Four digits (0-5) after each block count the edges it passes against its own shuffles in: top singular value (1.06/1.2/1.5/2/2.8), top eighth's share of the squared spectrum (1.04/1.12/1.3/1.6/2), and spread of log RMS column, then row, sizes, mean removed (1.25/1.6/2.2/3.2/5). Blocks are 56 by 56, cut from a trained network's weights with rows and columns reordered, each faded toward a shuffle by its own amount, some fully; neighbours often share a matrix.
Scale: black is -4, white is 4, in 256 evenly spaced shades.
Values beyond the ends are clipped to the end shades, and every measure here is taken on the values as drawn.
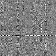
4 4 2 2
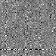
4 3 2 1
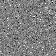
1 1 0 0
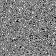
0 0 0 0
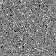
0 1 0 0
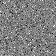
0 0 0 0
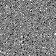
1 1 0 1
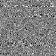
2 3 0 3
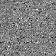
2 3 0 2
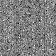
2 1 0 0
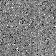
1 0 0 0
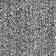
2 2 0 1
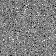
0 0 0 0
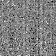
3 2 0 2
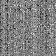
3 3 1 2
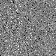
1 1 1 0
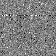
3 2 1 1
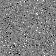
0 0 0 0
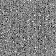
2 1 0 0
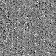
1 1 0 0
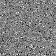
1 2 0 1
